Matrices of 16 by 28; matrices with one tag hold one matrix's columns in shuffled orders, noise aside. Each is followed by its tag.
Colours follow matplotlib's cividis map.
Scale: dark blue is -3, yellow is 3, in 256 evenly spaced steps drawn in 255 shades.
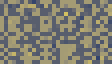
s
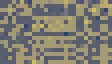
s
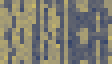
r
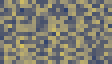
s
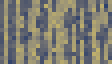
r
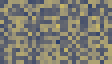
s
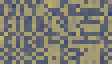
s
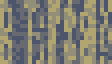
r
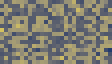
s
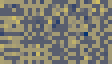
s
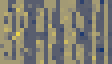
r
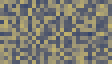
s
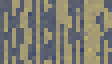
r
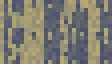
r
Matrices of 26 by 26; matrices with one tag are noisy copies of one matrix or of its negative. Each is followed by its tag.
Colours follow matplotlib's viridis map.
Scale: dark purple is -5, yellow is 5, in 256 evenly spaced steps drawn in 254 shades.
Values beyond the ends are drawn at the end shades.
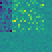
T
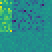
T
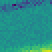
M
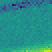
M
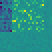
T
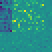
T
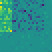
T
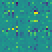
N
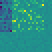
T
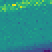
M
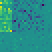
T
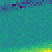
M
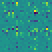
N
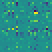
N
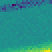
M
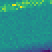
M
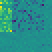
T
